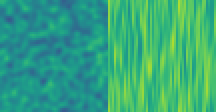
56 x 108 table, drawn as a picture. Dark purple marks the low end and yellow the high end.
The table splits into one row of 2 panels. Panel 1,1: middling, blotchy. Panel 1,2: high, streaked downward.
